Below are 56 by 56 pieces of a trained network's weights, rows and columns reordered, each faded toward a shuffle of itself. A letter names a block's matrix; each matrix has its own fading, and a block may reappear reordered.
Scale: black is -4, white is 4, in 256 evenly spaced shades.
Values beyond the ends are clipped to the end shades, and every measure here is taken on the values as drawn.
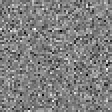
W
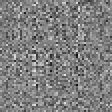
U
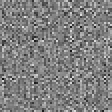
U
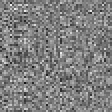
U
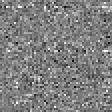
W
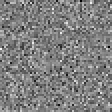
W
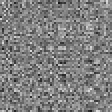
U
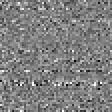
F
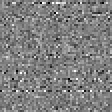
F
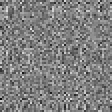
U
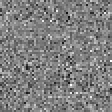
W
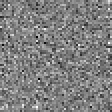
W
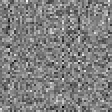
U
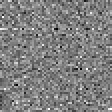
F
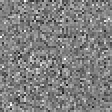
W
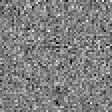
W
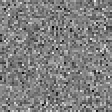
W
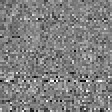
F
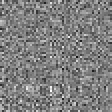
U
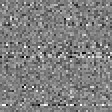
F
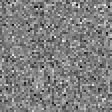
W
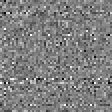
F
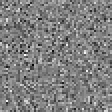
W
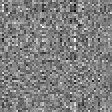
U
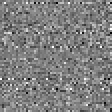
F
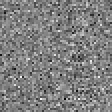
W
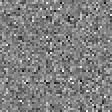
W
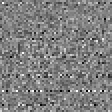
F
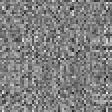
U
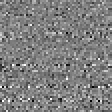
F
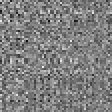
U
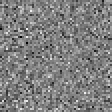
W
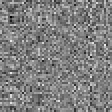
U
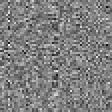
U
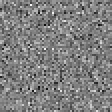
W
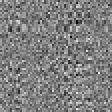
U
